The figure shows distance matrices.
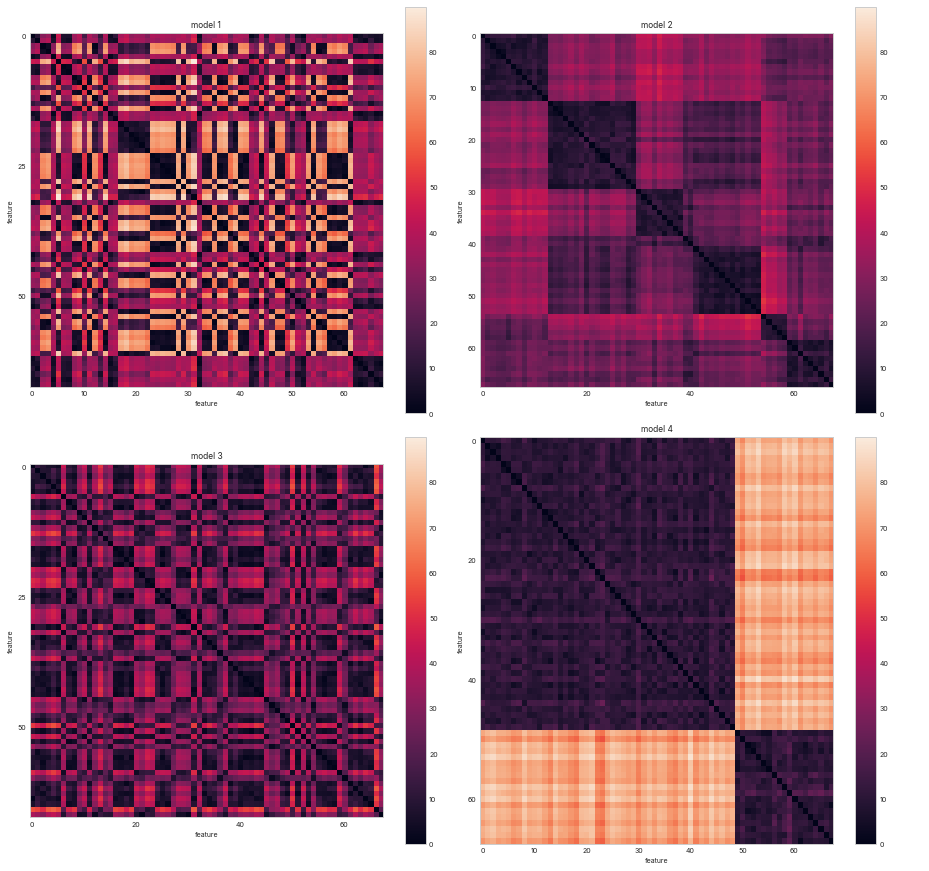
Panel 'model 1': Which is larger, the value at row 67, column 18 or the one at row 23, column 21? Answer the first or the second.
the second
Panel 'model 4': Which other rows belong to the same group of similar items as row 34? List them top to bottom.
0, 1, 2, 3, 4, 5, 6, 7, 8, 9, 10, 11, 12, 13, 14, 15, 16, 17, 18, 19, 20, 21, 22, 23, 24, 25, 26, 27, 28, 29, 30, 31, 32, 33, 35, 36, 37, 38, 39, 40, 41, 42, 43, 44, 45, 46, 47, 48
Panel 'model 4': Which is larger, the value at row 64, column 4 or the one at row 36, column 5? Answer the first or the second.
the first
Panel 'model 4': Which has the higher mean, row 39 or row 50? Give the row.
50
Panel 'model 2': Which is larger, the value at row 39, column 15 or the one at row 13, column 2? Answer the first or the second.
the second
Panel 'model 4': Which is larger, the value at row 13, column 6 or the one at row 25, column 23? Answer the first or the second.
the second
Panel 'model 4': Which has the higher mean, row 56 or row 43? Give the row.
56
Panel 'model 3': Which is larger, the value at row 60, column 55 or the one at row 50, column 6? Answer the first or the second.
the first
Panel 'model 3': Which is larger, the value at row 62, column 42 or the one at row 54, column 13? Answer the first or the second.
the second
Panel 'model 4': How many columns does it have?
68
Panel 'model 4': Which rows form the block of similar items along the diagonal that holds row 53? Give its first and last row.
49 to 67
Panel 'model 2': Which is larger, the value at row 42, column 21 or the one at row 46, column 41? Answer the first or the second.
the first
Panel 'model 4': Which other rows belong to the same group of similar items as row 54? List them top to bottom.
49, 50, 51, 52, 53, 55, 56, 57, 58, 59, 60, 61, 62, 63, 64, 65, 66, 67
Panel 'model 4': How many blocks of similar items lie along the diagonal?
2
